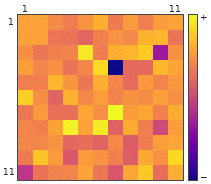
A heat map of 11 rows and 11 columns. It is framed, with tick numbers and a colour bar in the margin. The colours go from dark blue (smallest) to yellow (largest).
The top left is the smoothest part. The grain is fine, like static. Values change most from cell to cell in the top middle. Overall the values sit about 70% of the way up the scale. There is no overall slope.
